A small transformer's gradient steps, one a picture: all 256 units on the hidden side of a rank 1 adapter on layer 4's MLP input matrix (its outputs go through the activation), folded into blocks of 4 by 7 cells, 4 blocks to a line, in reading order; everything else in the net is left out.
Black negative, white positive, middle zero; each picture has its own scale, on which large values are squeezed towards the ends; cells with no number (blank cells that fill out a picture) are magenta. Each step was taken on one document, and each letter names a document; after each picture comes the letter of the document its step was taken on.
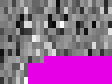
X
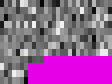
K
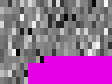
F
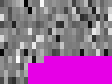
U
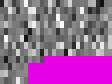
K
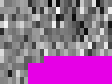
K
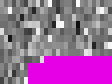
X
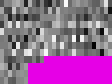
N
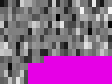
K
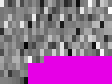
K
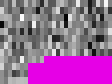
F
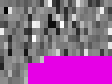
X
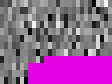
F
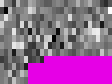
N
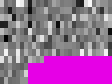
U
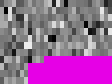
N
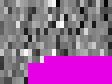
X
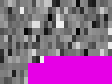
X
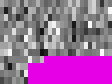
N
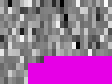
F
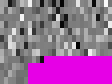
F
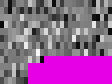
F
